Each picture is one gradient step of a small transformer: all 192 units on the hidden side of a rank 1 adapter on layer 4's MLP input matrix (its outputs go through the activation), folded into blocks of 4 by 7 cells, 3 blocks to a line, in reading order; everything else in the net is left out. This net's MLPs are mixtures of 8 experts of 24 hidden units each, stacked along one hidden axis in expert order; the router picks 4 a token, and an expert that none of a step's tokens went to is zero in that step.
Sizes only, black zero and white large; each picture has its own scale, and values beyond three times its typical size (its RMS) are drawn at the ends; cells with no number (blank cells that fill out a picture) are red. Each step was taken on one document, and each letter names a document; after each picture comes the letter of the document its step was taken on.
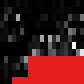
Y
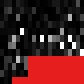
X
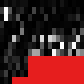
Y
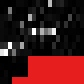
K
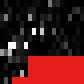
K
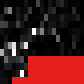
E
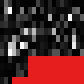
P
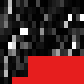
P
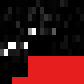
K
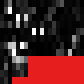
E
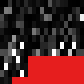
P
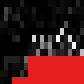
X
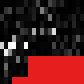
K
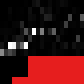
K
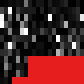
P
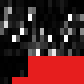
P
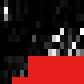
X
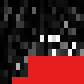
Y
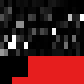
K
